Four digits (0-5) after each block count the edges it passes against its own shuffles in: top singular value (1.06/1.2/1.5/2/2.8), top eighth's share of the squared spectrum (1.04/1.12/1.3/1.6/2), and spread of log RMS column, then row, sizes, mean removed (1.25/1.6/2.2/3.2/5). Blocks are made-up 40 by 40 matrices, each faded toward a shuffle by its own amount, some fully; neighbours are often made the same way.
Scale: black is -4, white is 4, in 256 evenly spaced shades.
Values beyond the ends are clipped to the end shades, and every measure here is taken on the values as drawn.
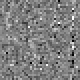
2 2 2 0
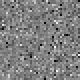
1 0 1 0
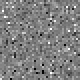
0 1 0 0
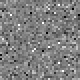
0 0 1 0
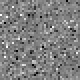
2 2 0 0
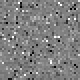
0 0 0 0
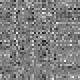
4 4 2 2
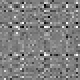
4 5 2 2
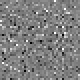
3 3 1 1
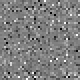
3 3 1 1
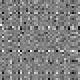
4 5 2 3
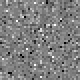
1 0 0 0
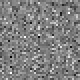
3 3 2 0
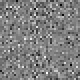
3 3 1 1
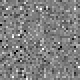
3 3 1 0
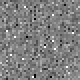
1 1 0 0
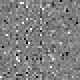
3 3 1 1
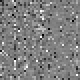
2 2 2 0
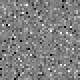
0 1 0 0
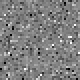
0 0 0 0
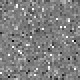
0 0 0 0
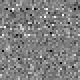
1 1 0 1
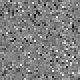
0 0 0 0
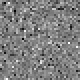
0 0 0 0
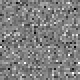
1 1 0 1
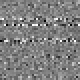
2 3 0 3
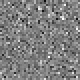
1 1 0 0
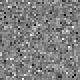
1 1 0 0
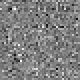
3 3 1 2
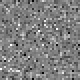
0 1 0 0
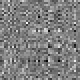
4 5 2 2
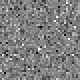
2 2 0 0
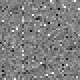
1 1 0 0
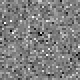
0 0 0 0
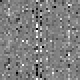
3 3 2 0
